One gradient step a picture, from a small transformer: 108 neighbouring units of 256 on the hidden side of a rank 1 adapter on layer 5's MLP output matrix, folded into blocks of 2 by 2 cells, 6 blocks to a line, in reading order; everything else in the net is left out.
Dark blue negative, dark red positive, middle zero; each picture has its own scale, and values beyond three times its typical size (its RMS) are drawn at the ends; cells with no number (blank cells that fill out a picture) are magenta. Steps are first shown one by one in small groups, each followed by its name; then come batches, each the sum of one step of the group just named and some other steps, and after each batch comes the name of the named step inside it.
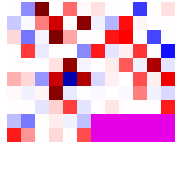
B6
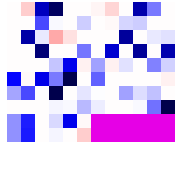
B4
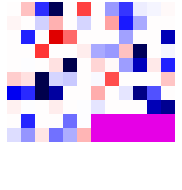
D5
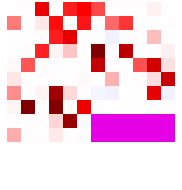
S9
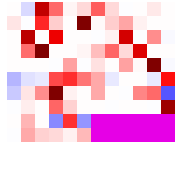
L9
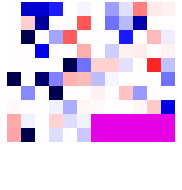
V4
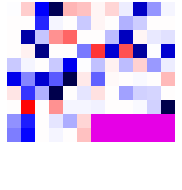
B4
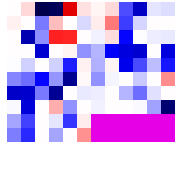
B4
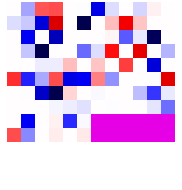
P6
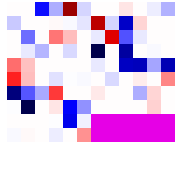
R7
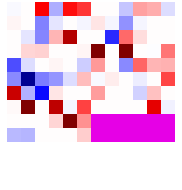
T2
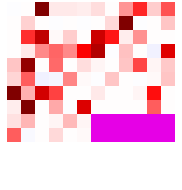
T2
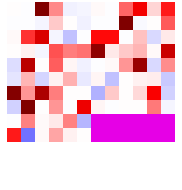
P6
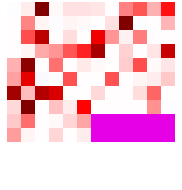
T2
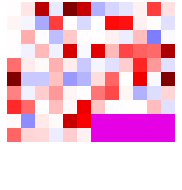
P6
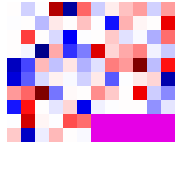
P6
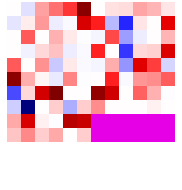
R7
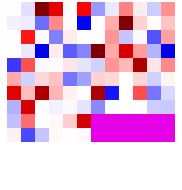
P6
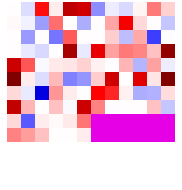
P6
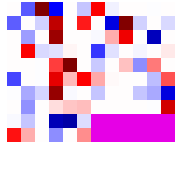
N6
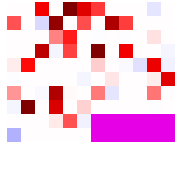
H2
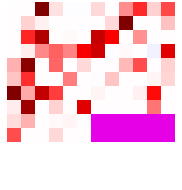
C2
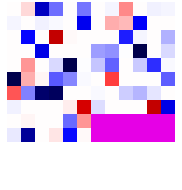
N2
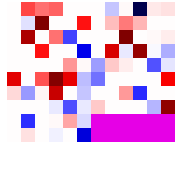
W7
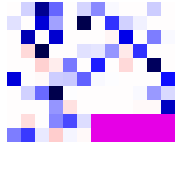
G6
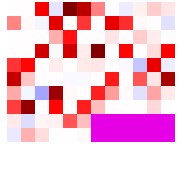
H2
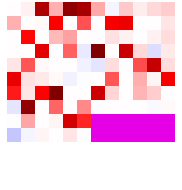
H2
